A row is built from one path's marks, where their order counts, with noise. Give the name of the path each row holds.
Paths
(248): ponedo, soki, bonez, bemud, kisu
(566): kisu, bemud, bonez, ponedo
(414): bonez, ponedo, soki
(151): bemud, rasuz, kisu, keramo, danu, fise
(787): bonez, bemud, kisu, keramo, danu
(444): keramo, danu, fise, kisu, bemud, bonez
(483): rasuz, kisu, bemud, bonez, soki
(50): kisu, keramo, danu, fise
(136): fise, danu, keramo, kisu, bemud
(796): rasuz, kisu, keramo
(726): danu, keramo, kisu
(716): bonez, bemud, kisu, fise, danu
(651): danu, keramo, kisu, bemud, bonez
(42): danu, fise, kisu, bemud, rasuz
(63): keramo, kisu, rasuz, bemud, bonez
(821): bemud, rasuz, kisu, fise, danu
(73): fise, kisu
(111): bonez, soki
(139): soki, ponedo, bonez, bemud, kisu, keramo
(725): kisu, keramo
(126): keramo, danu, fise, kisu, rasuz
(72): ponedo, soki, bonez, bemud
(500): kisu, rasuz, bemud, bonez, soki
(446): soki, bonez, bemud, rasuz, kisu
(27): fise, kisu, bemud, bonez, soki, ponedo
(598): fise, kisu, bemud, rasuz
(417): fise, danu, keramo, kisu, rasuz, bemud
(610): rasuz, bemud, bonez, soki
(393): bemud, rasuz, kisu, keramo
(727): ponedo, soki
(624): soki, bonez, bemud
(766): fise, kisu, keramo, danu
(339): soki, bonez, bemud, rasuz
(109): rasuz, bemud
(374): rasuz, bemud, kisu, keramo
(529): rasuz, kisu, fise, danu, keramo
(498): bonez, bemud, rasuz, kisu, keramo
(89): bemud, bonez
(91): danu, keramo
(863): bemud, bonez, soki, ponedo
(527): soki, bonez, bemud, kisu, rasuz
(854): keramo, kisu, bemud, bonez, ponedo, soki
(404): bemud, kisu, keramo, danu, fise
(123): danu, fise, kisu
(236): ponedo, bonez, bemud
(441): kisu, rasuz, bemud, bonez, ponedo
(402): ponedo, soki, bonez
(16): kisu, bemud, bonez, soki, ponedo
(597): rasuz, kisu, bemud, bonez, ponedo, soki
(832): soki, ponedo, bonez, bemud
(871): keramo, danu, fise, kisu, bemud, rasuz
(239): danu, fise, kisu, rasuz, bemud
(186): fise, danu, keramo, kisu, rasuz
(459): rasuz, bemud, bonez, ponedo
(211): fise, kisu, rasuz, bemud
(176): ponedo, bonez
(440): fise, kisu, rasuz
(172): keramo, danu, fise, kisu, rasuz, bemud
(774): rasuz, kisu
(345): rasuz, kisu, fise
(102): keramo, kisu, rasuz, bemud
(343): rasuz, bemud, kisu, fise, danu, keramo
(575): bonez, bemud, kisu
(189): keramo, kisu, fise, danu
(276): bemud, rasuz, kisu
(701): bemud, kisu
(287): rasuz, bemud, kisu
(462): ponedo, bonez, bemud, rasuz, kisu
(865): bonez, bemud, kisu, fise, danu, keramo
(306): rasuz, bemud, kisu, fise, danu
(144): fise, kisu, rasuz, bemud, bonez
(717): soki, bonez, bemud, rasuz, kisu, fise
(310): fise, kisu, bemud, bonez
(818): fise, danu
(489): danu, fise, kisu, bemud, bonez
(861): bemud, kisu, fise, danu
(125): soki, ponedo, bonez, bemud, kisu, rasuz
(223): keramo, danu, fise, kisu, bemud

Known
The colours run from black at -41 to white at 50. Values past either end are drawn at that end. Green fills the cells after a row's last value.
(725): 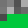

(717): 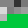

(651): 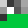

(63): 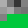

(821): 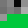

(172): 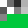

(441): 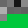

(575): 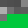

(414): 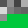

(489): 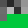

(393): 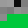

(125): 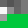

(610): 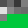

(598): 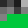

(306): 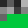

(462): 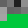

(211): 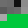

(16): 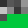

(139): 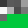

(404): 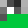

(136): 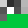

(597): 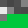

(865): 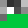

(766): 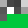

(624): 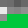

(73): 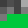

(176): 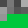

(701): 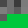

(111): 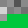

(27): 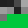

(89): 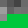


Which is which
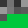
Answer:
(287)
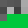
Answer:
(123)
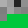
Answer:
(102)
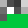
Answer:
(871)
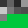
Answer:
(459)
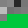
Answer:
(500)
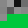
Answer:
(276)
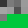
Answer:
(727)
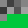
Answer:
(818)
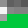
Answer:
(527)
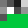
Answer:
(343)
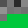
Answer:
(109)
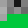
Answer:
(498)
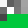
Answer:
(91)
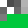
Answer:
(126)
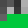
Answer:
(42)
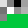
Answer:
(151)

